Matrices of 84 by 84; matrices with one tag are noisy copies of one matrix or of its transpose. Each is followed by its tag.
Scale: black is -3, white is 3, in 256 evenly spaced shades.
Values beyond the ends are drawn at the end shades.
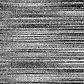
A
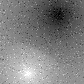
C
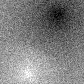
C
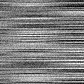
A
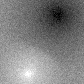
C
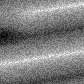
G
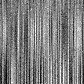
A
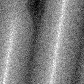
G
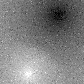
C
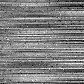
A
